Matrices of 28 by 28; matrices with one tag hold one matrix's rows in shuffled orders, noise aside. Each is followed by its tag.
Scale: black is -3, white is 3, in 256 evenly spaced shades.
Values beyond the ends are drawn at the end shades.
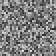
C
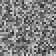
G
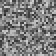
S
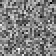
G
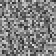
C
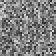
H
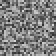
S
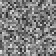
G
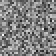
G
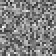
H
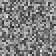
C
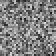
G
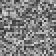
S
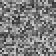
S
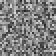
G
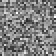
S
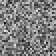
G
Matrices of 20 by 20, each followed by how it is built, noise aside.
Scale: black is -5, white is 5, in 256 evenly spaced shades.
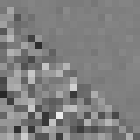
lower triangular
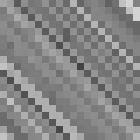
Toeplitz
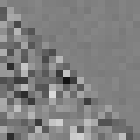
lower triangular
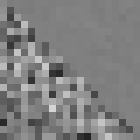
lower triangular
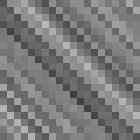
Toeplitz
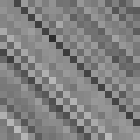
Toeplitz
